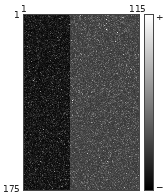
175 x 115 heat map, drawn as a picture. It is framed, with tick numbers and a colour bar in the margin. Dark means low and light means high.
Seam: vertical, 40% of the way across, the right part higher. Average level on the scale: 20%. Stripes: none.
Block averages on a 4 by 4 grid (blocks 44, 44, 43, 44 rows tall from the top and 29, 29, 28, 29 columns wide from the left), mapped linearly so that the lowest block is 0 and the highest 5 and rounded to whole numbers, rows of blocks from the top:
0255
0255
0255
0255
